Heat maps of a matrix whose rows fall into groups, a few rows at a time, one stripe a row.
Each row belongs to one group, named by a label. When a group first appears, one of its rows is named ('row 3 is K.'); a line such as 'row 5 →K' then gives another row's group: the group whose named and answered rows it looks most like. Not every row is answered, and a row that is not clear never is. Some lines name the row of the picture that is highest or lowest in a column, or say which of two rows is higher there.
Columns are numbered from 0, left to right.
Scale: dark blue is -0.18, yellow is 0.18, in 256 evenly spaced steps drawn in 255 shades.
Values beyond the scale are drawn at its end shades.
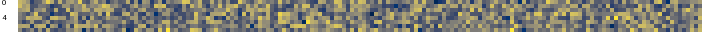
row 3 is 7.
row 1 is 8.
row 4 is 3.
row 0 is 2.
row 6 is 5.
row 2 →5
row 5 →7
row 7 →7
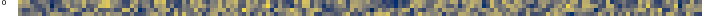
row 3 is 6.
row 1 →8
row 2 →7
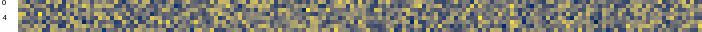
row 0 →2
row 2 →7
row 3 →2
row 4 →6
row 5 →7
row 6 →5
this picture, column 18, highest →7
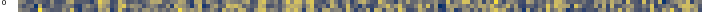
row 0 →6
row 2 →6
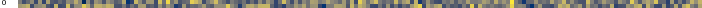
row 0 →7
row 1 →5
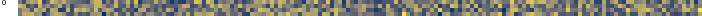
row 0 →3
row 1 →2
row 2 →5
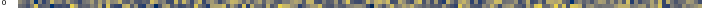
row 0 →6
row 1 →7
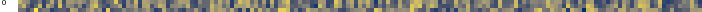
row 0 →2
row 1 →2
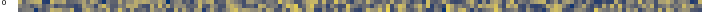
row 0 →3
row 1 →6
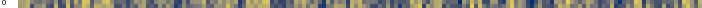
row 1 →5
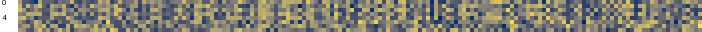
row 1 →3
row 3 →3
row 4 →6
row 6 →5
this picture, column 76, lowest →6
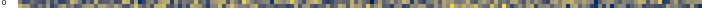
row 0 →7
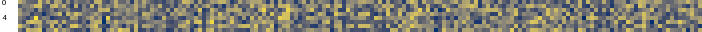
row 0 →2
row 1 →3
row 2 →6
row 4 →7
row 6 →2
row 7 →3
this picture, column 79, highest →3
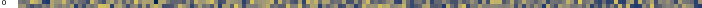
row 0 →3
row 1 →6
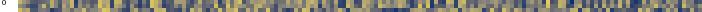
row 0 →6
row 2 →8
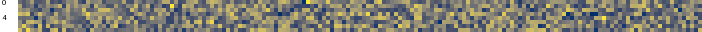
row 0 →7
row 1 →2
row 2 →8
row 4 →6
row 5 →3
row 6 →2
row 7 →3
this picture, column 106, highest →5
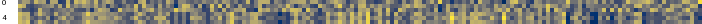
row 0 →5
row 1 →2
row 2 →6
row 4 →8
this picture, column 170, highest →0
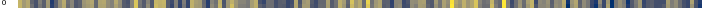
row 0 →8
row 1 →8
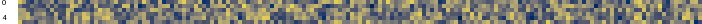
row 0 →2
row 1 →7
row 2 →6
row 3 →5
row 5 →2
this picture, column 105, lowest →0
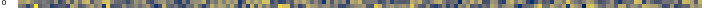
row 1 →7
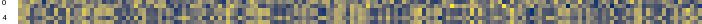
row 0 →3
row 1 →8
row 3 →5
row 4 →2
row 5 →5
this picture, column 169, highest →4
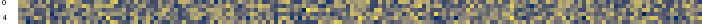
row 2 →7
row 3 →8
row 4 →7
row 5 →2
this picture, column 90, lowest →5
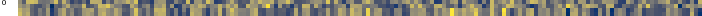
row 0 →3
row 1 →8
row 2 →8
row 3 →8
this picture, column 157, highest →1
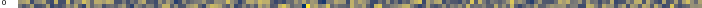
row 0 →5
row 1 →7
